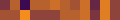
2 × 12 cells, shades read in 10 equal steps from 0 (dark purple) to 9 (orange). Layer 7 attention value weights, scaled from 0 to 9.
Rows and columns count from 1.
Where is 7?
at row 1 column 6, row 1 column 9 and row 2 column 9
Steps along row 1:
up down up same up down down up down up down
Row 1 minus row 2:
-2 1 -9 2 2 3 0 -1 0 -1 0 0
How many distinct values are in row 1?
8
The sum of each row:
60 65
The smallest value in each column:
3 5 0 4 4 4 6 5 7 2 8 4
